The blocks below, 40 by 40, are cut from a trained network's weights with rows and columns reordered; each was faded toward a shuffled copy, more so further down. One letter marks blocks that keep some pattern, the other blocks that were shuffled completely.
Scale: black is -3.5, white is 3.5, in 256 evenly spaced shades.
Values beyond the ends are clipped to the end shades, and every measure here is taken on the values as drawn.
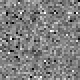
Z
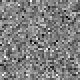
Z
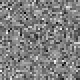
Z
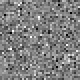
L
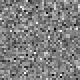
Z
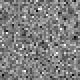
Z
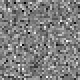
L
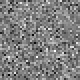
L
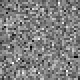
Z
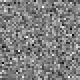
L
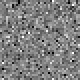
L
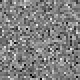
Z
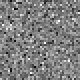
L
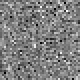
Z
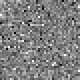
L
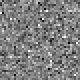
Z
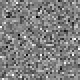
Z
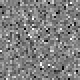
L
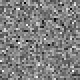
L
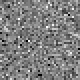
Z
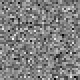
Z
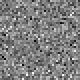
L
